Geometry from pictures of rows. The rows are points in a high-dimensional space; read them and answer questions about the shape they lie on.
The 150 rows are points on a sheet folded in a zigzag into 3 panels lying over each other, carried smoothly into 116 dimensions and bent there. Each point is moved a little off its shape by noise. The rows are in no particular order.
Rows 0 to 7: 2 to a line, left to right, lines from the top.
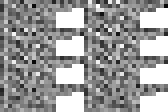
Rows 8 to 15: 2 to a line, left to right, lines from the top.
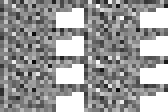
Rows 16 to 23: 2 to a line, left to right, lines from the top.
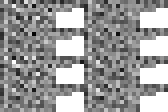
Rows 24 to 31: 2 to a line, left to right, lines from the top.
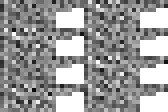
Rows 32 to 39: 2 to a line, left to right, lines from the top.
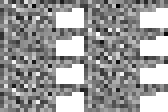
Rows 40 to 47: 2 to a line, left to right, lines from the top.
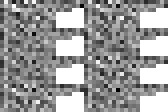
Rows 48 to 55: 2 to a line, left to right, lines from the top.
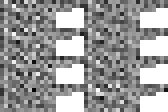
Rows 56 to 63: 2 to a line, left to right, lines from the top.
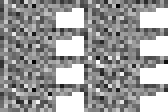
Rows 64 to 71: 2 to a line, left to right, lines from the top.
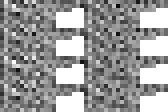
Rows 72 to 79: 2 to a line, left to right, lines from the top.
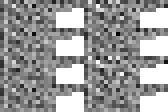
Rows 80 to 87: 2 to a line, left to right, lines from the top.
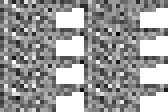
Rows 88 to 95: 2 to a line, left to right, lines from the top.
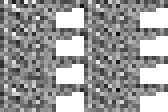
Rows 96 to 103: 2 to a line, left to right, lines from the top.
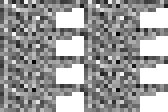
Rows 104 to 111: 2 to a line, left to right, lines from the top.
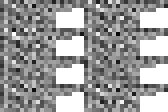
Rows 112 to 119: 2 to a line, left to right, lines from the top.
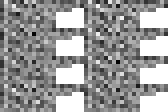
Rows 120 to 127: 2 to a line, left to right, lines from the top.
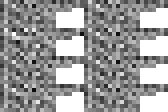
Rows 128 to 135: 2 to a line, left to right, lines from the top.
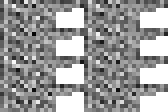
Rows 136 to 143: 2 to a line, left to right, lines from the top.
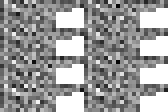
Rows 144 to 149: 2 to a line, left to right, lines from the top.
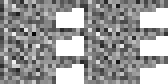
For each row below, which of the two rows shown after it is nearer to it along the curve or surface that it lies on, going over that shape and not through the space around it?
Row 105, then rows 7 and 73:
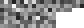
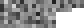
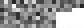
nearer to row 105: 73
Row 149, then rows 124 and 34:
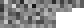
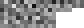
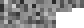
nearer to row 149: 34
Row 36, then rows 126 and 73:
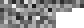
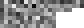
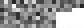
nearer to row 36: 73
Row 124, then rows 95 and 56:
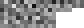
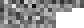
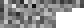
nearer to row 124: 95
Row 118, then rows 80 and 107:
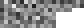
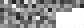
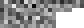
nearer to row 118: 107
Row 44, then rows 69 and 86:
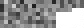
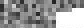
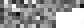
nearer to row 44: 69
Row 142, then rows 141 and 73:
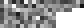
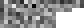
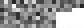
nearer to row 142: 141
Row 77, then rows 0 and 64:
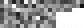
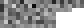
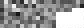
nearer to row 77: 64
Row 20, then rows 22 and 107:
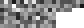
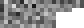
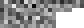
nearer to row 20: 107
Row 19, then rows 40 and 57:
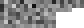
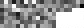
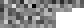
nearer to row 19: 57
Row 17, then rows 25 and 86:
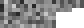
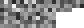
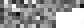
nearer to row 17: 86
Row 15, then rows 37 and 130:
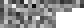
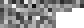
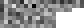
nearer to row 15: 130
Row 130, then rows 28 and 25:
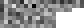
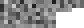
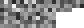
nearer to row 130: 28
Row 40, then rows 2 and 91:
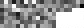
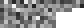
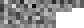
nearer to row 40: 2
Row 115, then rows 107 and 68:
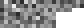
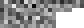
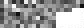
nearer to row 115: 107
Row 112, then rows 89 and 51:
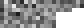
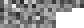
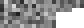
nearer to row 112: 51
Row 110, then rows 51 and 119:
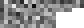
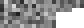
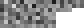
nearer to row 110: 51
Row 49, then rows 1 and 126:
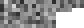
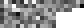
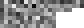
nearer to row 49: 1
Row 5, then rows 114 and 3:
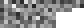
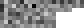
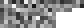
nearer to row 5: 3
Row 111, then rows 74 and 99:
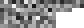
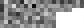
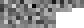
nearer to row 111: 99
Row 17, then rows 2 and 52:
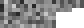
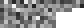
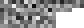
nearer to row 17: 2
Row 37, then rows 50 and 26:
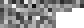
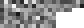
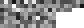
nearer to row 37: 50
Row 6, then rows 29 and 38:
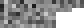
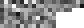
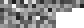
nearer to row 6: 29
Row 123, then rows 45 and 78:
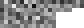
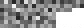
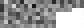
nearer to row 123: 78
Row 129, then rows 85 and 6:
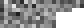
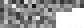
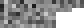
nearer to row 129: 6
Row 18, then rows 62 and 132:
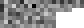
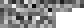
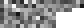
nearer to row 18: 132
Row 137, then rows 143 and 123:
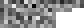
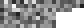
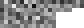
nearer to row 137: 123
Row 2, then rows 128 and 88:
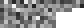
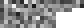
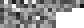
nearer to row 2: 88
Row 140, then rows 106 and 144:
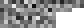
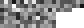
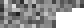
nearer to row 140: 106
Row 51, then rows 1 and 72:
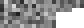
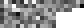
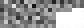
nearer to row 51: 1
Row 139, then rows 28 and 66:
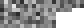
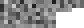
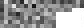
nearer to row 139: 28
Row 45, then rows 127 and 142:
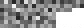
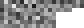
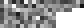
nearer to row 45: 127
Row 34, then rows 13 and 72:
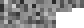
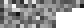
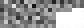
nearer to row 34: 72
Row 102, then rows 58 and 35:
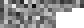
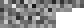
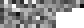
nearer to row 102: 35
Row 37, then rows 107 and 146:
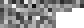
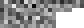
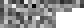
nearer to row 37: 107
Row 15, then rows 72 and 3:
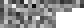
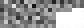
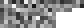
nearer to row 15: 3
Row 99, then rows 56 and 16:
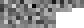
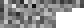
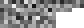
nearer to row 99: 16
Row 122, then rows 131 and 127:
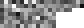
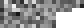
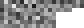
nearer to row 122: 131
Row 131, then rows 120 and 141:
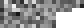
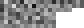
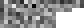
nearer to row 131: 141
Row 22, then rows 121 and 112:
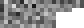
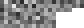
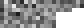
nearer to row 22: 112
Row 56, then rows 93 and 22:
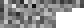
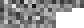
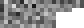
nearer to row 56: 22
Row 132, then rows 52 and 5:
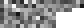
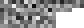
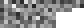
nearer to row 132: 5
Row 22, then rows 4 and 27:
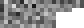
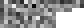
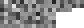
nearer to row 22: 4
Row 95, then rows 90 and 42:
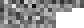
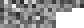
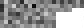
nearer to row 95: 90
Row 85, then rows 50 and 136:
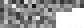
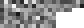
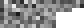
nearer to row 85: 50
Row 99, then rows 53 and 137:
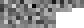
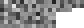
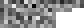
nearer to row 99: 53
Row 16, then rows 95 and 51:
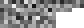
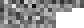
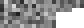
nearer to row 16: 95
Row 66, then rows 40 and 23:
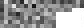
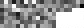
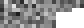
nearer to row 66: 23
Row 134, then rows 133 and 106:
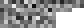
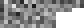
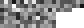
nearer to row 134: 106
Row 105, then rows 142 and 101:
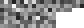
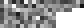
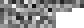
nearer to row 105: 101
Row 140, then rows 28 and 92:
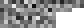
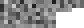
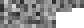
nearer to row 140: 28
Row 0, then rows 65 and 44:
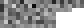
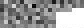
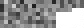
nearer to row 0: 44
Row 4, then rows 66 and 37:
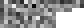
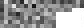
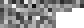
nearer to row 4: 66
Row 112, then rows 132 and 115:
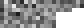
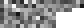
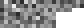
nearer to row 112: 132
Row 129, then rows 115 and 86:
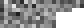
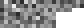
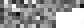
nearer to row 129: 86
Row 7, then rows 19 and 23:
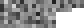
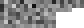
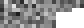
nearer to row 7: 19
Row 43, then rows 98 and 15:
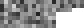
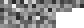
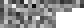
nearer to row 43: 98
